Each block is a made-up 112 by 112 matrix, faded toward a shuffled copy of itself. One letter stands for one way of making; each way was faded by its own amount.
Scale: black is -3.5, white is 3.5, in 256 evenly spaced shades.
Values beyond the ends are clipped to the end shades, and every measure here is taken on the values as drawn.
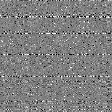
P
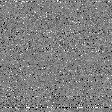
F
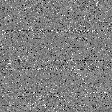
F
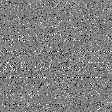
F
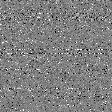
F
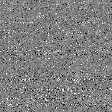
F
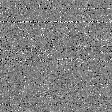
F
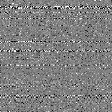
P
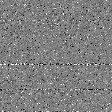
F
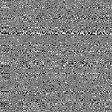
P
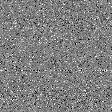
F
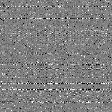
P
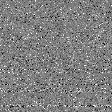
F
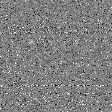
F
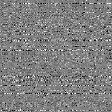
P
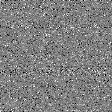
F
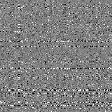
P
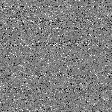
F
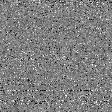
F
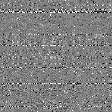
P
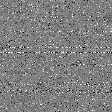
F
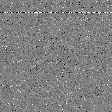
F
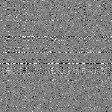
P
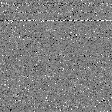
F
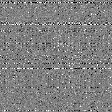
P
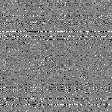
P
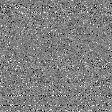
F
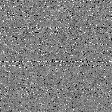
F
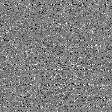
F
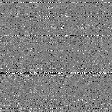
P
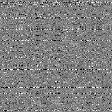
P
